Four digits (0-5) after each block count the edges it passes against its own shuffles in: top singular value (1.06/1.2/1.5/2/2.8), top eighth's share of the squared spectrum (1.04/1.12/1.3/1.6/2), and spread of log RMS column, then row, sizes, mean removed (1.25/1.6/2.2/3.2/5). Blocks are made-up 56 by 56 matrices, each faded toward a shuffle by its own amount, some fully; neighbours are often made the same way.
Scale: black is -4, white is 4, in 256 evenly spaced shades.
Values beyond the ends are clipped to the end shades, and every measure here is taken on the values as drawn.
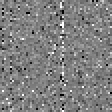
2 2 2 0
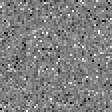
0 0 0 0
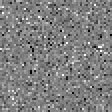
0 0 0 0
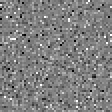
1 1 0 0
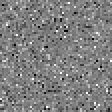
1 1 0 0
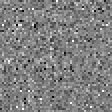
3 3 1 1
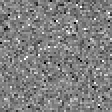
2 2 0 0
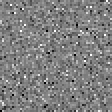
2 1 0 0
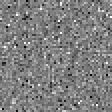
1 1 0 0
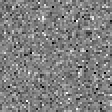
2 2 0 1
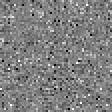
2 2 0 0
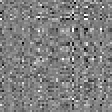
4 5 3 3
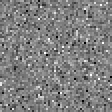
0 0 0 0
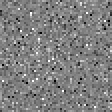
0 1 0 0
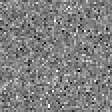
0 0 0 0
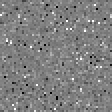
0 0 0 0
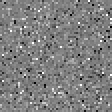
1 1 0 0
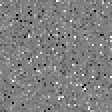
1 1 0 0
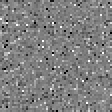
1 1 0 0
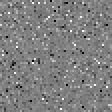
1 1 0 0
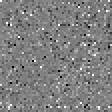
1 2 1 1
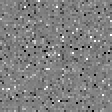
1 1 0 1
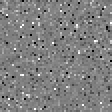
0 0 0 0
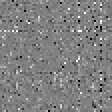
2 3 1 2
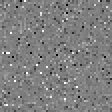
0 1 0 0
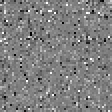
1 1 1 1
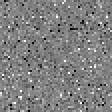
1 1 0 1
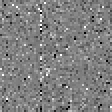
3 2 1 0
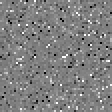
0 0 0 0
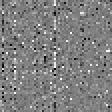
3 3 2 1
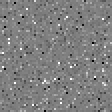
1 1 0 0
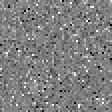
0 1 0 0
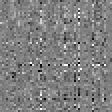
4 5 3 2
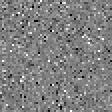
1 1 0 0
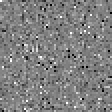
2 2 1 0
